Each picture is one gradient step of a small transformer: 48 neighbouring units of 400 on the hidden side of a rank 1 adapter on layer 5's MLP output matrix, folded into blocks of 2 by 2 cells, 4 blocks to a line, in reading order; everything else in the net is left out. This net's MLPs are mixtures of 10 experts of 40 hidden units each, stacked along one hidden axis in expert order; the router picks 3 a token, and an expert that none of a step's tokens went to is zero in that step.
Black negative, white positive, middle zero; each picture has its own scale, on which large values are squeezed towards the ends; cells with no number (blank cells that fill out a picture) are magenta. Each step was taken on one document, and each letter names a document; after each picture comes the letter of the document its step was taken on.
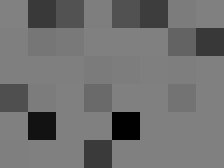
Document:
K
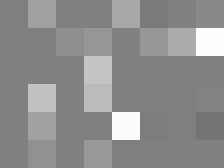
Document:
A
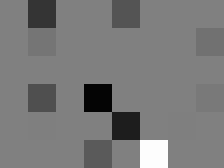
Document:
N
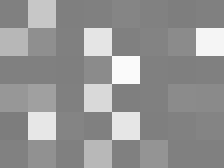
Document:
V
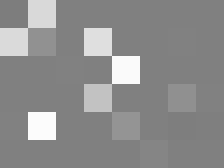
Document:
V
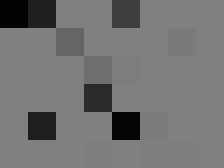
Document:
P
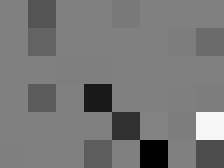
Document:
N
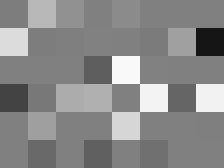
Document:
V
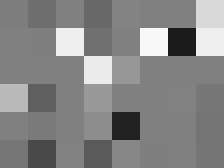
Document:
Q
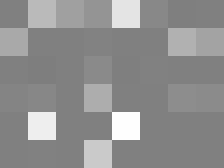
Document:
K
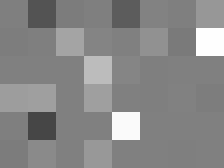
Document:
A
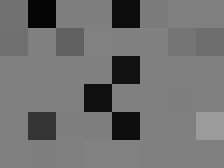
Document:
A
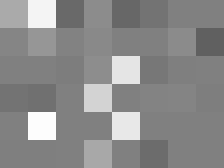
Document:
V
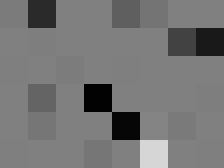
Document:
N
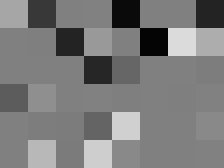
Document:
A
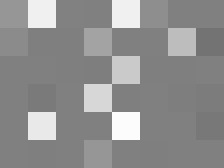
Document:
P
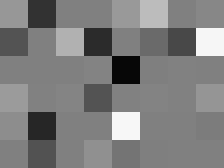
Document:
A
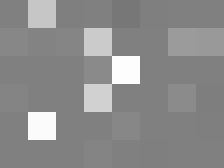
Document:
K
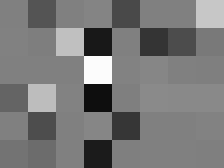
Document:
Q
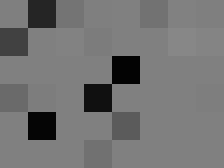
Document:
K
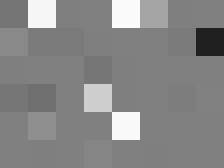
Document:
P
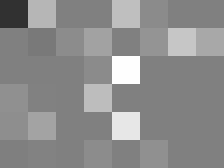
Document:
P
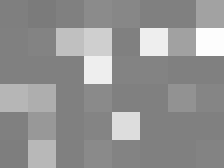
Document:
Q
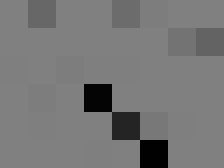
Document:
N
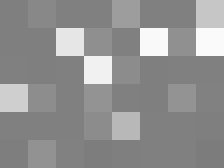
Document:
Q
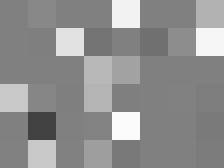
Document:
Q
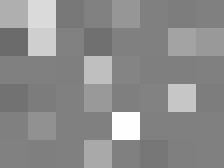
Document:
V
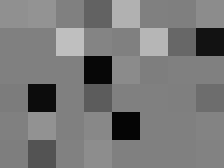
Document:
Q
